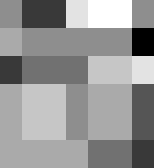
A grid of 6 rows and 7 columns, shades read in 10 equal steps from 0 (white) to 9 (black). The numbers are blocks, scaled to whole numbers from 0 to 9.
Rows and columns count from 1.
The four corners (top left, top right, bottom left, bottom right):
4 4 3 7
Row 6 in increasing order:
3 3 3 3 5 5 7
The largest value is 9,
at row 2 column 7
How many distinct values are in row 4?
4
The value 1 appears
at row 1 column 4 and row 3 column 7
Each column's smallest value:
3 2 2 1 0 0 1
